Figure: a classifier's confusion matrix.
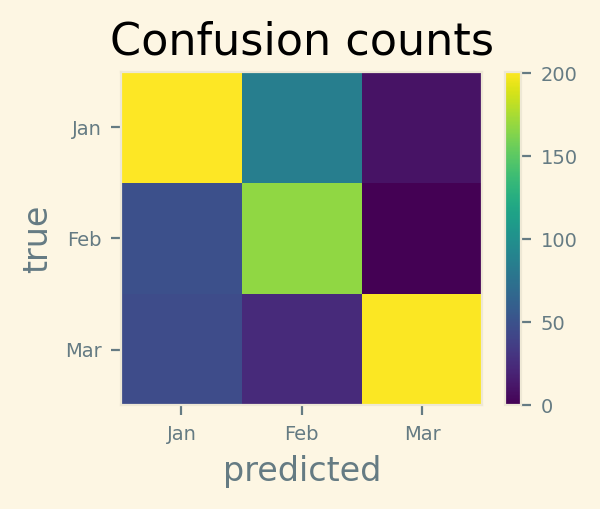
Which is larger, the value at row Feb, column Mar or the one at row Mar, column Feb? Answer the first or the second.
the second
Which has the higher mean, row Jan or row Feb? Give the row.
Jan
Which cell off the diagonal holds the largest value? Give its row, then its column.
Jan, Feb
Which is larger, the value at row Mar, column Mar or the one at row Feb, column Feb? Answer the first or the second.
the first
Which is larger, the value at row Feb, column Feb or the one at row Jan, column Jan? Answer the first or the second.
the second
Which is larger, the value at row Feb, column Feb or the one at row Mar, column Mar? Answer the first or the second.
the second
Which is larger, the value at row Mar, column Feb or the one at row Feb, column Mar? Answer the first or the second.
the first
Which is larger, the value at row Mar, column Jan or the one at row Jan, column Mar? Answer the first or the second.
the first
